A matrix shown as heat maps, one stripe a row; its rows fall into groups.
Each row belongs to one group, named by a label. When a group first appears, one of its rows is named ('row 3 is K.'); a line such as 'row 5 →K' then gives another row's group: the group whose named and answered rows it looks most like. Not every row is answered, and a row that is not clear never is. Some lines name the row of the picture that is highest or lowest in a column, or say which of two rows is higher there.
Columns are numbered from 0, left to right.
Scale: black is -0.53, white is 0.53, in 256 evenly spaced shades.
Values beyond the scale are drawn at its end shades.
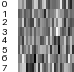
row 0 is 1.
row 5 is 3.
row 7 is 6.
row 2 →1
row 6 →6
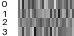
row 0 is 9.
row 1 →3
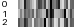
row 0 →3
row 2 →3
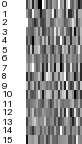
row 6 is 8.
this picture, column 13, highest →1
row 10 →3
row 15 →6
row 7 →8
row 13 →6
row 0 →1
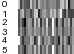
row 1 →1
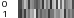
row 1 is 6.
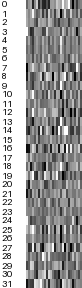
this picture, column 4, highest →31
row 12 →6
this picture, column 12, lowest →16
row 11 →3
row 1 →8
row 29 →6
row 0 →1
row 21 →9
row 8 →3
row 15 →9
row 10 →8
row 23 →8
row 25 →8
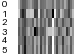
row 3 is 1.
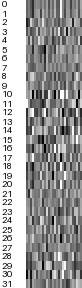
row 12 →6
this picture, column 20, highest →10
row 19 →3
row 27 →1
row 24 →3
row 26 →8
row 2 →6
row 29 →3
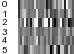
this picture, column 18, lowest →2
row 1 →6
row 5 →3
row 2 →1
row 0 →6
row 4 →1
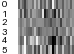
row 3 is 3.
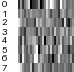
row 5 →1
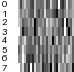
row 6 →6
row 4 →8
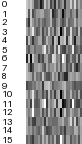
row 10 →8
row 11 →1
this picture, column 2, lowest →6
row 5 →1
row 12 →8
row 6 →9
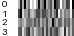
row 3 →6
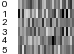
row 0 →1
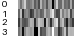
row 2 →3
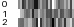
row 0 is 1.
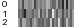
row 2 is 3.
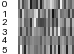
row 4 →3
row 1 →1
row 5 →3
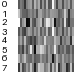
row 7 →3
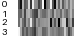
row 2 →3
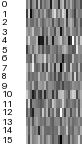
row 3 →8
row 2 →3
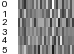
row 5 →8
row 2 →3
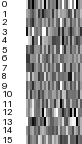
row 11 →8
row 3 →6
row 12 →6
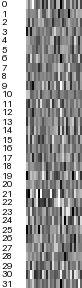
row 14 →3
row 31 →8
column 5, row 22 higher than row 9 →Yes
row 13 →3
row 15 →9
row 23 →1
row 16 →9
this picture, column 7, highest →21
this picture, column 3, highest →0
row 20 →8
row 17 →1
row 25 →9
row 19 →6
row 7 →1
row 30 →6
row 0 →8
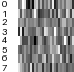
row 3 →9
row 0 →6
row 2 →3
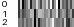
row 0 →9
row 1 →3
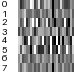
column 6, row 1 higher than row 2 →No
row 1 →8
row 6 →9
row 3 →3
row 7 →8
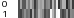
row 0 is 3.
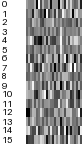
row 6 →3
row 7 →6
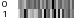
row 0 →8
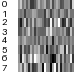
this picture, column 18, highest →7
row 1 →3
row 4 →8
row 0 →9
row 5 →6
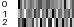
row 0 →6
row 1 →8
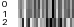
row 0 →8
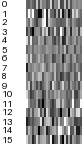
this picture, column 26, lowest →14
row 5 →3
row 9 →9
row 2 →1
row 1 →6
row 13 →3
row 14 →1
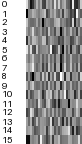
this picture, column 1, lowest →15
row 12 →6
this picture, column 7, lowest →8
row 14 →1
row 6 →8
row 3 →8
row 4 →6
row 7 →8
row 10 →3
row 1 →6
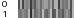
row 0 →9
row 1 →9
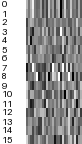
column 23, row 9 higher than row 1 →Yes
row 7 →9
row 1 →8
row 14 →1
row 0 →8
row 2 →6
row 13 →1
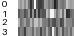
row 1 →1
